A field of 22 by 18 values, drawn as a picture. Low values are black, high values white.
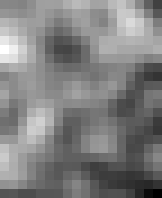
Slope: up to the top left. Ninth with the lowest average: bottom right. Mirror symmetry: none. Grain: blotchy.
